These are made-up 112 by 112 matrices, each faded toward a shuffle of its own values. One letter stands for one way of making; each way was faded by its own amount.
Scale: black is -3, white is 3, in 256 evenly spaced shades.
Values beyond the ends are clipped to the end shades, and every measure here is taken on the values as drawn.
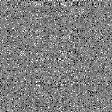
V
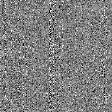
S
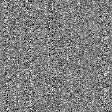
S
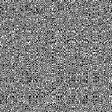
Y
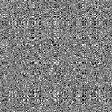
Y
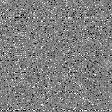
V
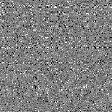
V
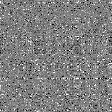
V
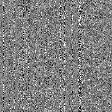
S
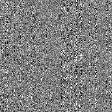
S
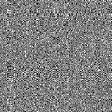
Y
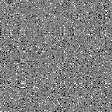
V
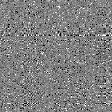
V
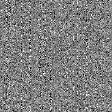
S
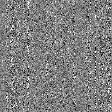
S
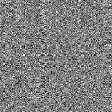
Y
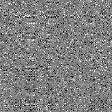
V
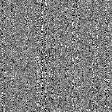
S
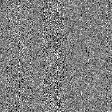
S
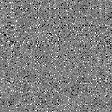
V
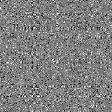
V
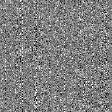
S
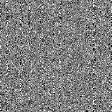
S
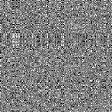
Y
